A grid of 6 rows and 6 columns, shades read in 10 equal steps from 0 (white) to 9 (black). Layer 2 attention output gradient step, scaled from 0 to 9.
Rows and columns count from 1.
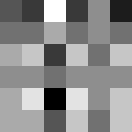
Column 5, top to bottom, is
4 4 5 4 4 5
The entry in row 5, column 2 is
1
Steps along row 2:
same down up down up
